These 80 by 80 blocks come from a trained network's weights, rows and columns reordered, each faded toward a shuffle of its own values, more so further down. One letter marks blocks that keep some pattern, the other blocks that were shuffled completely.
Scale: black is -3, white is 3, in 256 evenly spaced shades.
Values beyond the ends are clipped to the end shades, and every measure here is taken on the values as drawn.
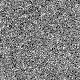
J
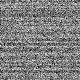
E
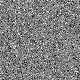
J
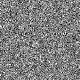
E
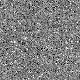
E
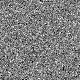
J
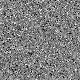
J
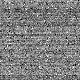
E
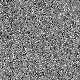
J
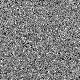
J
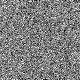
E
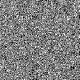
E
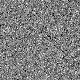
J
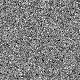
J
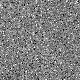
J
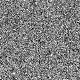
J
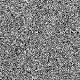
E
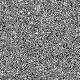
J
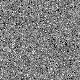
J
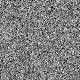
J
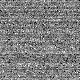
E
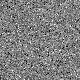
J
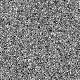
J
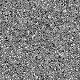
J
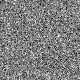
J
